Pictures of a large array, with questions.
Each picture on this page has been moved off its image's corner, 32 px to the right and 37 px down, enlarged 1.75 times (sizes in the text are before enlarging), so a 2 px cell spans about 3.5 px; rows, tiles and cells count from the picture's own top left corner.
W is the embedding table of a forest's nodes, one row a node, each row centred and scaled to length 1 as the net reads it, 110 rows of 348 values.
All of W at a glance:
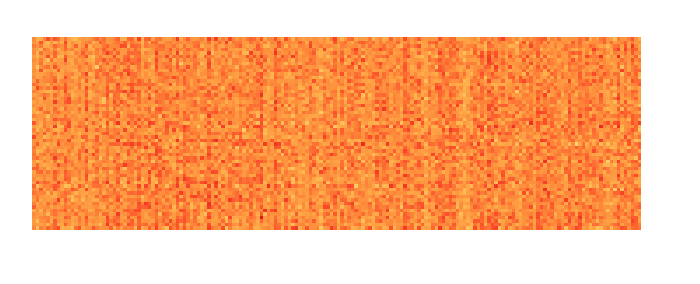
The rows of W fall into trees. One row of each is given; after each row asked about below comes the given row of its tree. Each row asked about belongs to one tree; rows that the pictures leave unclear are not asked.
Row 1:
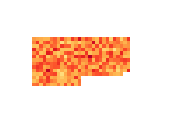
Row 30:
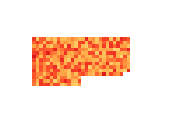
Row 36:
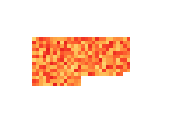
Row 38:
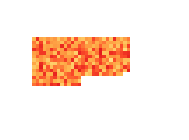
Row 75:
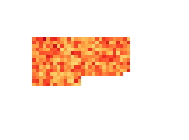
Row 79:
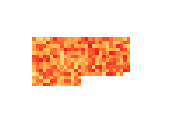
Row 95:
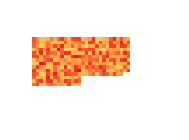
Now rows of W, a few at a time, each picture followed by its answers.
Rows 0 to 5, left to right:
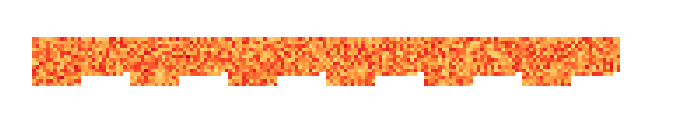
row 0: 95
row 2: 30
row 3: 38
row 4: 36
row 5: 38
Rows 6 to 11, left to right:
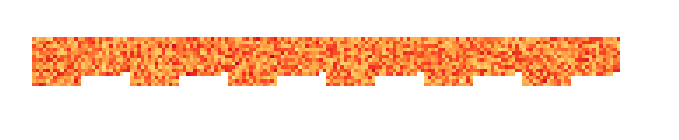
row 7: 38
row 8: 95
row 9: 38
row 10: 79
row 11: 79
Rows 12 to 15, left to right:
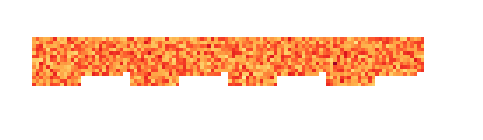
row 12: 38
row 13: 30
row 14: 38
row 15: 36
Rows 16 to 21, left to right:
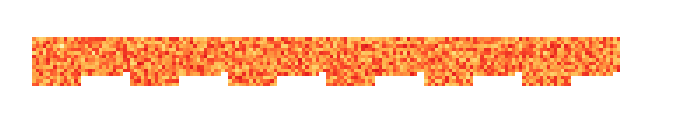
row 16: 79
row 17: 95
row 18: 95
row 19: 30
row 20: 79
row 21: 38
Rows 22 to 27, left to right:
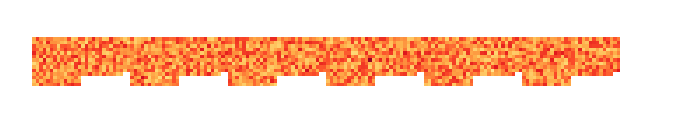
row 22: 38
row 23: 79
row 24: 36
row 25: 79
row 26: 30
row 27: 75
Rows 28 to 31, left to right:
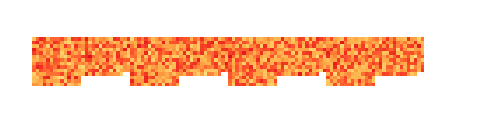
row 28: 1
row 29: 36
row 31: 38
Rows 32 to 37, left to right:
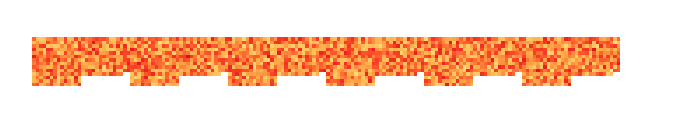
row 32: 79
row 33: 1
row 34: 79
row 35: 75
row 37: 79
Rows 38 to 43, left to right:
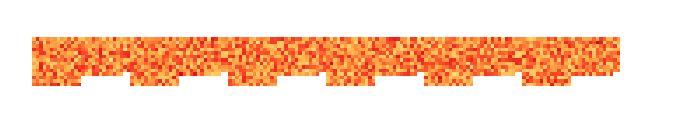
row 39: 1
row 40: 36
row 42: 1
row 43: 95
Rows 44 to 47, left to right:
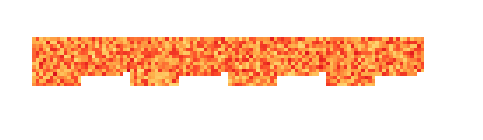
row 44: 38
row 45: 75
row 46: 79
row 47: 36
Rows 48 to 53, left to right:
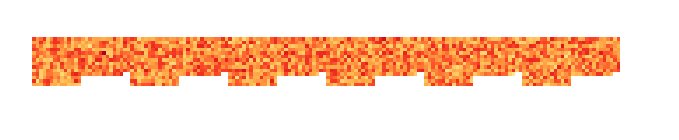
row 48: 75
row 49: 75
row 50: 79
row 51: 79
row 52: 38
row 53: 79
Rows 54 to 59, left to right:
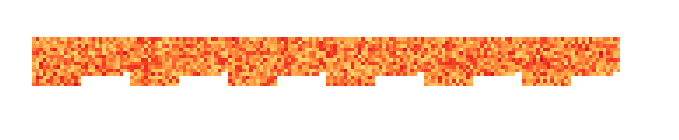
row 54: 38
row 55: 1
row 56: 36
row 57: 38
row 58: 1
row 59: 1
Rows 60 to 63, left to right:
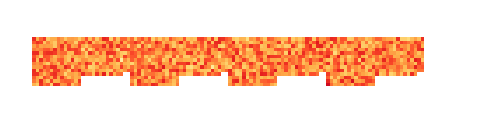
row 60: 30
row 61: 30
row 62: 95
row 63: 36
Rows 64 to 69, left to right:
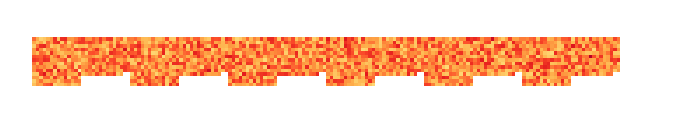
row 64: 79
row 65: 38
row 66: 95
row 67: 75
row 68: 36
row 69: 1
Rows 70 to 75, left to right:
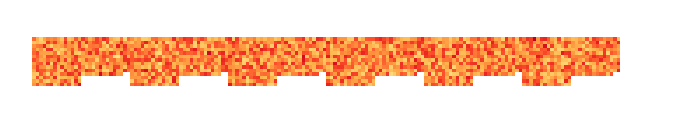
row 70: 79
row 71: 79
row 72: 30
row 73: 36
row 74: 38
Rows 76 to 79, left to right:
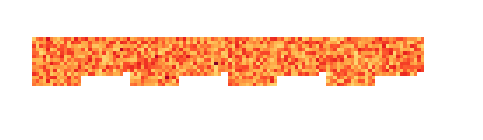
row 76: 36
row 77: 1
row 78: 36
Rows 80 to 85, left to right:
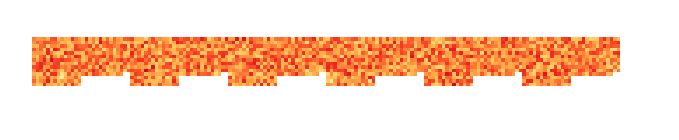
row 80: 1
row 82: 1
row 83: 1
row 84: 95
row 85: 95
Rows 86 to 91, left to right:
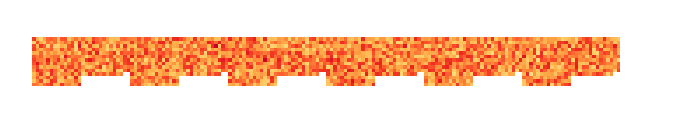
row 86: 79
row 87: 36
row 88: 75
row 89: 30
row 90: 1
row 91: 38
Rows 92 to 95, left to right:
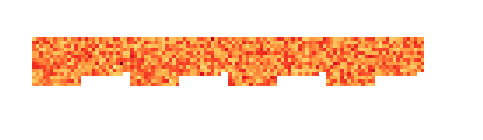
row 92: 1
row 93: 30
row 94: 36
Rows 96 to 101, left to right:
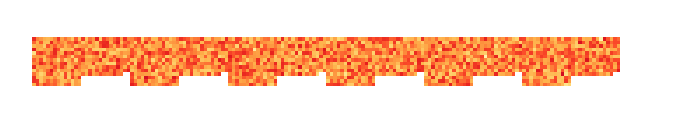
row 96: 75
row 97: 36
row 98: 30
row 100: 38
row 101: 75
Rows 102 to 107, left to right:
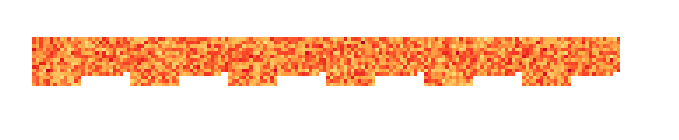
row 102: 75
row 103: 79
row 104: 79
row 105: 95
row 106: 75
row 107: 38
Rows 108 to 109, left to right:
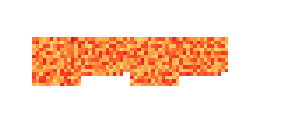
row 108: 95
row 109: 95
